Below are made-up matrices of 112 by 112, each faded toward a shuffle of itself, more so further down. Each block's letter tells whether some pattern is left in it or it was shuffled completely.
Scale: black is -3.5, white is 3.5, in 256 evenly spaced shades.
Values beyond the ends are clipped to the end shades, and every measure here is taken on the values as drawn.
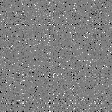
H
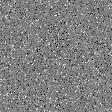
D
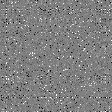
H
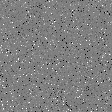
D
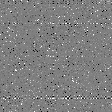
H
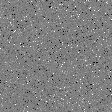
D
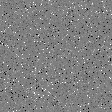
D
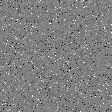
D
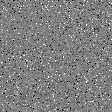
D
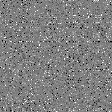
H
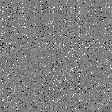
H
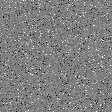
D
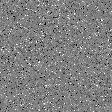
D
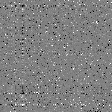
H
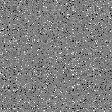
H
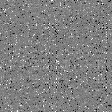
H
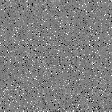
H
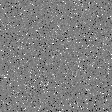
D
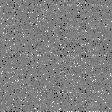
H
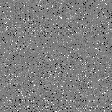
H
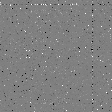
H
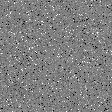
D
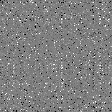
H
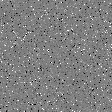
D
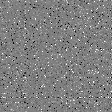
H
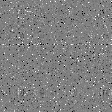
H
